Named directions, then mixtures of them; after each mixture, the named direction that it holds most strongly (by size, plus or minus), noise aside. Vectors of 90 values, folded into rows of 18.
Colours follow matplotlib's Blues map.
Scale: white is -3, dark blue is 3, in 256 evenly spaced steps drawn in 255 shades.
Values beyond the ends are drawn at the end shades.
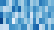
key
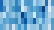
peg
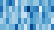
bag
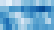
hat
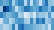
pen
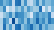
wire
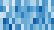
wire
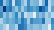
pen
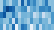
wire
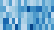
wire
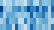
bag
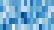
peg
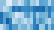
hat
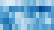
hat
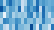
bag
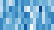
bag
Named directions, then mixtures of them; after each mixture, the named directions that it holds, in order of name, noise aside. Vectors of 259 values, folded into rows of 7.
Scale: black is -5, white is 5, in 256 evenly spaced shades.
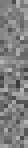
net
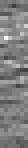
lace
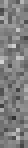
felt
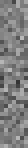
net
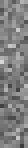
felt, net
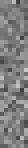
net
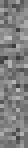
felt, lace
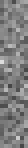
felt, net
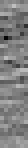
lace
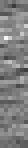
lace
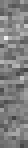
felt, lace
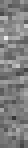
felt, lace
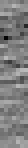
lace
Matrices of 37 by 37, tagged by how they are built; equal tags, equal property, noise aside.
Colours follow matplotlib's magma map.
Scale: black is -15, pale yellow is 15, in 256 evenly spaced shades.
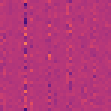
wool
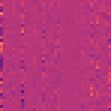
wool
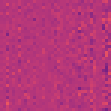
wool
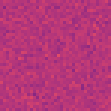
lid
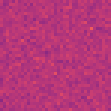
lid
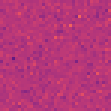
lid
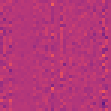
wool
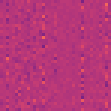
wool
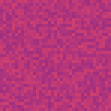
lid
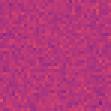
lid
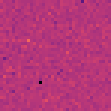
lid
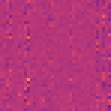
wool
